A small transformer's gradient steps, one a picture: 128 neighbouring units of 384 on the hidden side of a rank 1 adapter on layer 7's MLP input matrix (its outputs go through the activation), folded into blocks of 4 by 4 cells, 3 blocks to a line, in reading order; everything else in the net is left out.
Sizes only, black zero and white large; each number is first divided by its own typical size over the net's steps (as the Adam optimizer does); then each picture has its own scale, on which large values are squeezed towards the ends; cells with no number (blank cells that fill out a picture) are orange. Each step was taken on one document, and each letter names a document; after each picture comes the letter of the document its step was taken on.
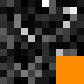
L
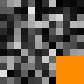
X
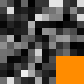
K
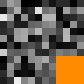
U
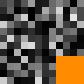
K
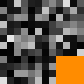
K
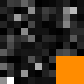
L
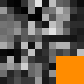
X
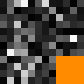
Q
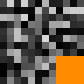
U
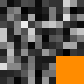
X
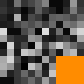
X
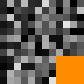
U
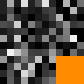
Q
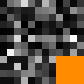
Q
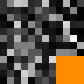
Q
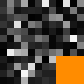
Q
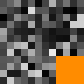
X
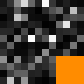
L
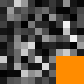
Q
